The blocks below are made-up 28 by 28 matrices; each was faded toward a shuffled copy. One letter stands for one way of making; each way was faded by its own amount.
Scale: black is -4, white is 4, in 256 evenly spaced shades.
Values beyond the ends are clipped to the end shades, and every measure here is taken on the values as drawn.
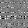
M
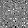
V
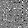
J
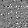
J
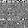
M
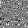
V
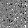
J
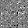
V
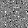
J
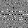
M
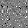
V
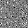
J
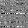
M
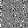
V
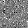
J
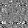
M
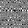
M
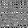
M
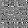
M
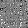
V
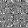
V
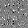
V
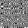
M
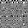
M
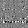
M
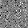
J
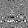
M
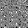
V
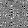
V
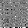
M
